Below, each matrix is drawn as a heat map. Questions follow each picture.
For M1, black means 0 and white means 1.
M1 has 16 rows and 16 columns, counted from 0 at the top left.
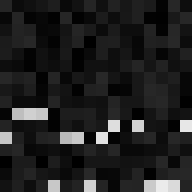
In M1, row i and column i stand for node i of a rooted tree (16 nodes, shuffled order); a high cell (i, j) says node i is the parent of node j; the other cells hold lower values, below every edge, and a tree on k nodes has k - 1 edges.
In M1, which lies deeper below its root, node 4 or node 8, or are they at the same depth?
the same depth
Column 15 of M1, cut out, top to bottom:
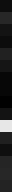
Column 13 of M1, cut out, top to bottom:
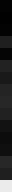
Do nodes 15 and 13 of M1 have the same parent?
no
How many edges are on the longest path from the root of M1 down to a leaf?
2
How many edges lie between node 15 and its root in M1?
1
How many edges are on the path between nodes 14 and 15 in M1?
1
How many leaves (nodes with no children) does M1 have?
12
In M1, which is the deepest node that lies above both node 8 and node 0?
11
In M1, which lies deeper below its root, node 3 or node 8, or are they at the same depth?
the same depth
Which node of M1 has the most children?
15
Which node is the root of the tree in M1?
10
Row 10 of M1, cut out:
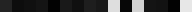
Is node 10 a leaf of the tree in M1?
no
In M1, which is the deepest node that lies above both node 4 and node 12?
15
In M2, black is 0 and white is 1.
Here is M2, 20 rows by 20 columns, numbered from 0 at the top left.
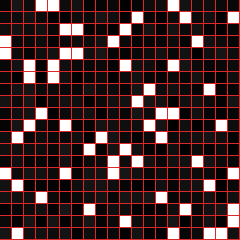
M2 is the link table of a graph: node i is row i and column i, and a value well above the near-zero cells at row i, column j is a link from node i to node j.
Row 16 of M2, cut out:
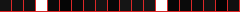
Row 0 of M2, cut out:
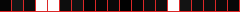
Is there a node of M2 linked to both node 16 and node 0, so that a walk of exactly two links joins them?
yes
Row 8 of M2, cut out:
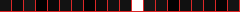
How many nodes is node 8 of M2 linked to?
1
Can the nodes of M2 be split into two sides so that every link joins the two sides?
no
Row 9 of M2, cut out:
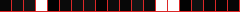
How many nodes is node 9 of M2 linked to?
3
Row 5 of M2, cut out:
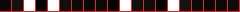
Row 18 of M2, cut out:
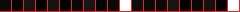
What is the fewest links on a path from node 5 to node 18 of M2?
2
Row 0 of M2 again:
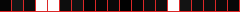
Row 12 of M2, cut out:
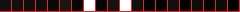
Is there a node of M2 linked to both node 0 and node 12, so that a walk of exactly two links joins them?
no
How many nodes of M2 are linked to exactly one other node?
1
